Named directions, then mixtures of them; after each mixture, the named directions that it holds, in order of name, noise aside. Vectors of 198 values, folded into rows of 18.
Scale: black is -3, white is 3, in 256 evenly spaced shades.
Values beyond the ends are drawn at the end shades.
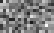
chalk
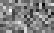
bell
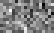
bell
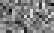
bell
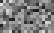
bell, chalk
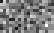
chalk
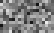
bell, chalk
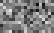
bell, chalk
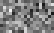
bell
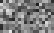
bell, chalk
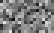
bell, chalk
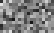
bell, chalk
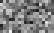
bell, chalk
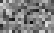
bell, chalk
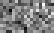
bell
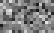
bell, chalk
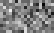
bell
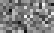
bell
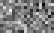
bell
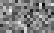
bell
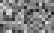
bell, chalk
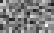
chalk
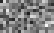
chalk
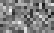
bell
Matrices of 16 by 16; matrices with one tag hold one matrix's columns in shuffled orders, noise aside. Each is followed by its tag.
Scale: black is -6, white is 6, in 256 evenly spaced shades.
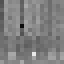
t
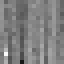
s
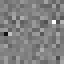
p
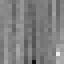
s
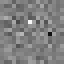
p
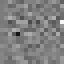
p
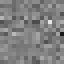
p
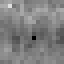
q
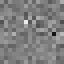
p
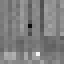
t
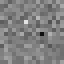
p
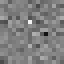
p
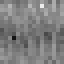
q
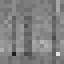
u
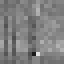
u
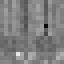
t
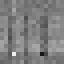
u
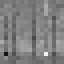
u
